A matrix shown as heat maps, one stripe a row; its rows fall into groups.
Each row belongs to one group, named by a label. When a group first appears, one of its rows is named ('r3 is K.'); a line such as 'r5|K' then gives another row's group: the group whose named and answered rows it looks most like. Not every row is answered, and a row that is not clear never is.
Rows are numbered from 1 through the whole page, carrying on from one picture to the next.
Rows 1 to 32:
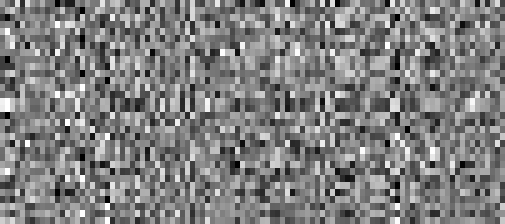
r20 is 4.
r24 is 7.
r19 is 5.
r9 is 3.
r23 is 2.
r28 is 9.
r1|9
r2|2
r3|3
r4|7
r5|4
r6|2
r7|7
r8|5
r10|3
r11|2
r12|3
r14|7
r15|4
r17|3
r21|9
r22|2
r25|4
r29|3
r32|4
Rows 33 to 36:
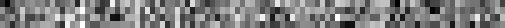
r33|3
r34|5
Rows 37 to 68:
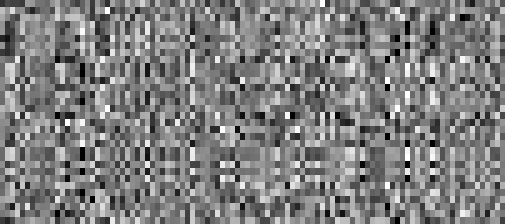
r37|3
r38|4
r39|7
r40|5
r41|5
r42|3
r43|5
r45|9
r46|2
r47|2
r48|7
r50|2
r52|4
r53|9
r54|5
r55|5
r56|9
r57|5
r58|2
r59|2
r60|5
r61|2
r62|5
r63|7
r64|2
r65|4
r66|9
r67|9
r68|3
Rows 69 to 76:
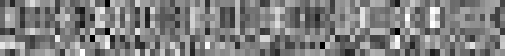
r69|3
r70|2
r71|2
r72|2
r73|3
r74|4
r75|4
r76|5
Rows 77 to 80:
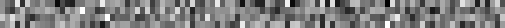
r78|5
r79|4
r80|7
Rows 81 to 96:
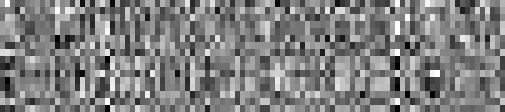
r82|7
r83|2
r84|4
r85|4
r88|4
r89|3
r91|2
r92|3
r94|5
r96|3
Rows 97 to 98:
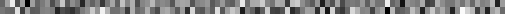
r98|9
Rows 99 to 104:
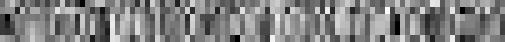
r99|2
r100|7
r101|3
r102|3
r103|3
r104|7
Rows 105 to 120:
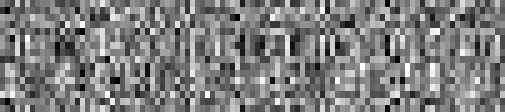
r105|9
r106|3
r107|7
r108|5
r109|2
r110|9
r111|9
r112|9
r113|3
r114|2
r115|2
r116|7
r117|2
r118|4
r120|9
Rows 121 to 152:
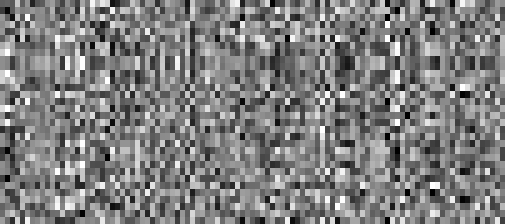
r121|9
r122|3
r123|9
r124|7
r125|5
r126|7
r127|4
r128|4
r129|5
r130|5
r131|4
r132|4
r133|9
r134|7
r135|9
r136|4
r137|5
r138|4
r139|3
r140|9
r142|3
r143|3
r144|5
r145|7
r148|5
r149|7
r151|2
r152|9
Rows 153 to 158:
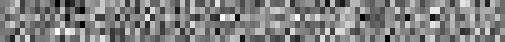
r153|9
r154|2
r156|2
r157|7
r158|9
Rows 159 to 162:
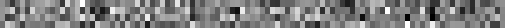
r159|5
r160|7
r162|2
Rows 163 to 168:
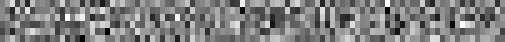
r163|7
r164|9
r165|5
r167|3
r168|2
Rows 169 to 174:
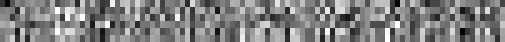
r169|3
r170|7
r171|5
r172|4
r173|7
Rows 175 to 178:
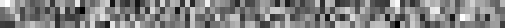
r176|2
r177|9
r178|3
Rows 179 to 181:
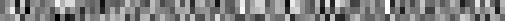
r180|7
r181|9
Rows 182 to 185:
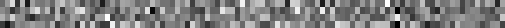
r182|7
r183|5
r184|4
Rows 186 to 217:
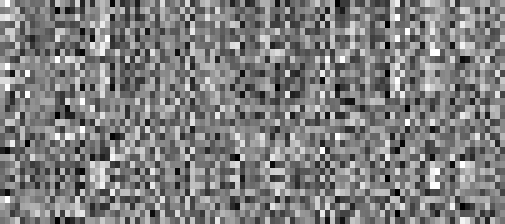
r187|9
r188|4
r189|9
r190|2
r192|9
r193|2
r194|7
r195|4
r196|9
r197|4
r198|4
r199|9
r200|5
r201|5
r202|9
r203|2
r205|7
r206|7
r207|3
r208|7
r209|9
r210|2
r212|2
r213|3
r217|9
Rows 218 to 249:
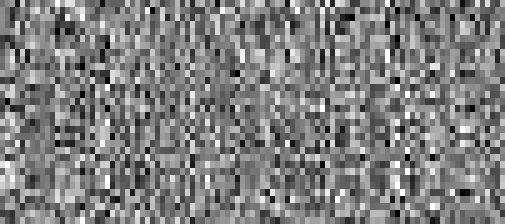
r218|7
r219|5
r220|5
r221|9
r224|3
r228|7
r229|3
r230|4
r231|2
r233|3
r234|2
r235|4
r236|9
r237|4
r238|9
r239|2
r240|5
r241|4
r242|2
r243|4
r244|4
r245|7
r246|7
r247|2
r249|5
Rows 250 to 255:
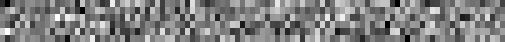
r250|3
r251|2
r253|9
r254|4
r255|5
